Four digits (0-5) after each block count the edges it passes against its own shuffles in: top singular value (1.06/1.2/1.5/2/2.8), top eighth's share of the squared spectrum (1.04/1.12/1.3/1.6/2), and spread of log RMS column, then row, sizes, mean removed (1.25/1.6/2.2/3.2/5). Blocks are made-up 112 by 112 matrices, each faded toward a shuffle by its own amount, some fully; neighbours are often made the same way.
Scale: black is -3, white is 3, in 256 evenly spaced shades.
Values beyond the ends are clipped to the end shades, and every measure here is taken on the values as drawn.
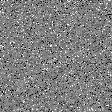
3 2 0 0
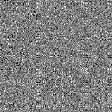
4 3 2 2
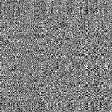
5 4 3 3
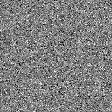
3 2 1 0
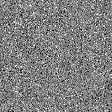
3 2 1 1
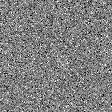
2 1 0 0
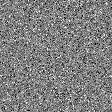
0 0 0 0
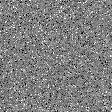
0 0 0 0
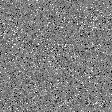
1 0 0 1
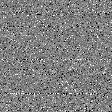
2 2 0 3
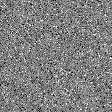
2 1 0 0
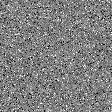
2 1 0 0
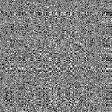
5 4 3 3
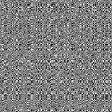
5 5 4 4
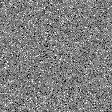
2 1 0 0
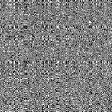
5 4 3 3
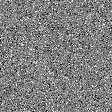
2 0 0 0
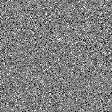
4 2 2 1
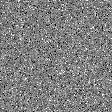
2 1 0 0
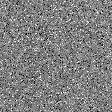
2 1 0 0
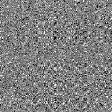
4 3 2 2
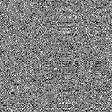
4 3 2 2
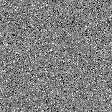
0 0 0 0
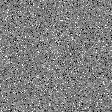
0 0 0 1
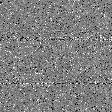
2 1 0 2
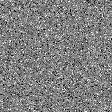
2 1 0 0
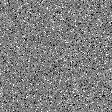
1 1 0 0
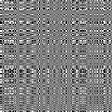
5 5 5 5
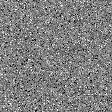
0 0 0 0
